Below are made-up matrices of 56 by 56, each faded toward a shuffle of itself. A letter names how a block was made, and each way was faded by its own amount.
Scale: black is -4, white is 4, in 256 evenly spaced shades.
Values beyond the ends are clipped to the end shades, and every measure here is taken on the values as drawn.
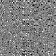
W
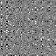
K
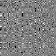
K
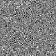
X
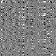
K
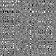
K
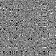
W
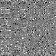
W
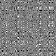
K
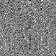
X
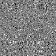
X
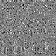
W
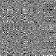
K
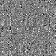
X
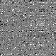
W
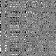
K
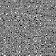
W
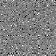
W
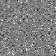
W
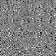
W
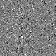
X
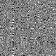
X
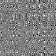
K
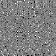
W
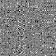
W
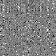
W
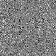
X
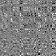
K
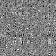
X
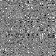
W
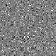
W
